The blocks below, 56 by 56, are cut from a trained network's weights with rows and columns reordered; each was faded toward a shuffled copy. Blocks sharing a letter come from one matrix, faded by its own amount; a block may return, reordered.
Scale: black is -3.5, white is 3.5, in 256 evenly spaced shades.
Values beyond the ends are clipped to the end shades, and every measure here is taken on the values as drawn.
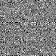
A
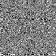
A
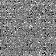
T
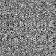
A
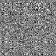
A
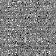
T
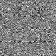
A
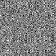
A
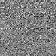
A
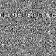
A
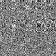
A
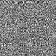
A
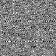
A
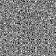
A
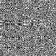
A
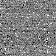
T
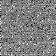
T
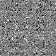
T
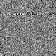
A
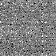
T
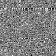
A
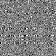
A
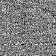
A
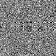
A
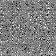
T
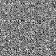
A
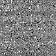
T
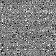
T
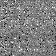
T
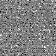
T
